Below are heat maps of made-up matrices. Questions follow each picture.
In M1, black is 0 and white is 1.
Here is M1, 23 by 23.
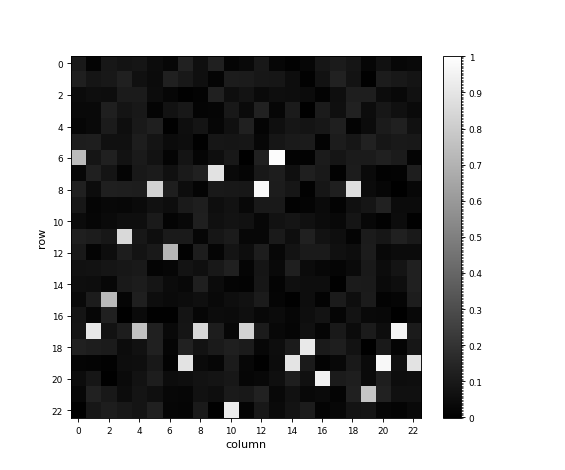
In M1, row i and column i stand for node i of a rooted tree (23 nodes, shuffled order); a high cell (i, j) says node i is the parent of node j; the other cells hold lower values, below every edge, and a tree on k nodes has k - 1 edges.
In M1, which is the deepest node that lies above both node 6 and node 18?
8
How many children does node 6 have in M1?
2
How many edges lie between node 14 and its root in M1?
3
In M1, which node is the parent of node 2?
15
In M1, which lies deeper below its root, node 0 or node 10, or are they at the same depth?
the same depth
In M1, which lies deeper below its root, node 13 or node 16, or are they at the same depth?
the same depth
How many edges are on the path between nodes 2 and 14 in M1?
7
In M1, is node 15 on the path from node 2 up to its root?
yes
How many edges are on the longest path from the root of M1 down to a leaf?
4
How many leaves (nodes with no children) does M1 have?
11
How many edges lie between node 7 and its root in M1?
3
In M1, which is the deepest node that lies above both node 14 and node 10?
19
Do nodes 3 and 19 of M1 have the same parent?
no
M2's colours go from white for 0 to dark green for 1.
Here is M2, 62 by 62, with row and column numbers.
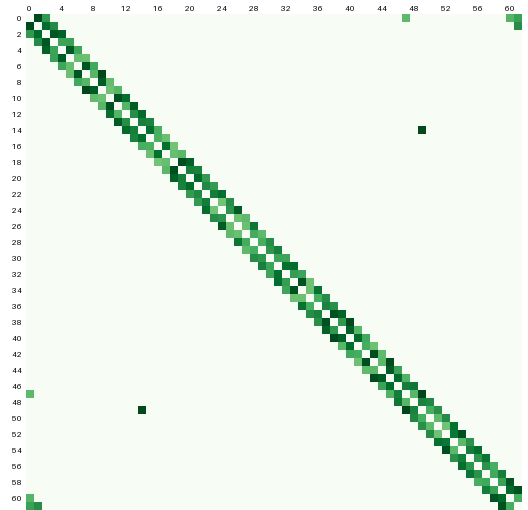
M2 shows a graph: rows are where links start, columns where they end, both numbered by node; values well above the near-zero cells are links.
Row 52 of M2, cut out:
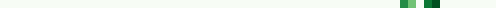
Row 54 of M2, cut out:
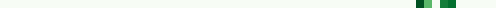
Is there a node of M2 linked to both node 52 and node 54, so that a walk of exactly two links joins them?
yes
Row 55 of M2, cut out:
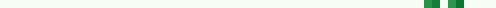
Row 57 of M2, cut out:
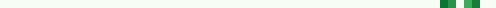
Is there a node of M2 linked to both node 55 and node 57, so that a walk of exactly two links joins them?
yes
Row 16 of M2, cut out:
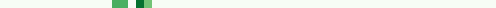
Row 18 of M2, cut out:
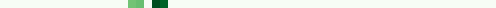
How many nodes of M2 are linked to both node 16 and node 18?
1
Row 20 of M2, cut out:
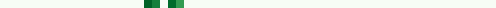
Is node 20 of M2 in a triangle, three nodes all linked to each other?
yes
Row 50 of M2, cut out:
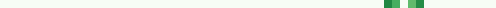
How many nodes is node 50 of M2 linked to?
4
